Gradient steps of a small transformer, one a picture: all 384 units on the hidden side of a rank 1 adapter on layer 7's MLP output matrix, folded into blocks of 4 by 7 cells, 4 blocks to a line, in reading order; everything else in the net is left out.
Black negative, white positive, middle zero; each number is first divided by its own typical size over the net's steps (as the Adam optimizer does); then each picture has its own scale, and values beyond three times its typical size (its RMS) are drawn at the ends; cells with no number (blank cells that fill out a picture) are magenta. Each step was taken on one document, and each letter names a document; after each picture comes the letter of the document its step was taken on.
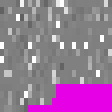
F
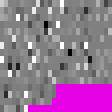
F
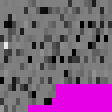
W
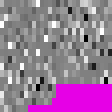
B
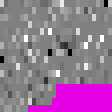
F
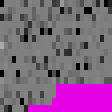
F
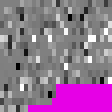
B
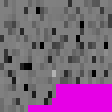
W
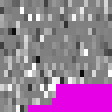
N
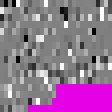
N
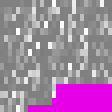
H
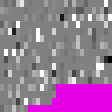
N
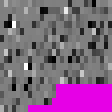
W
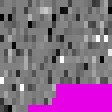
W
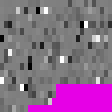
W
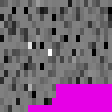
W
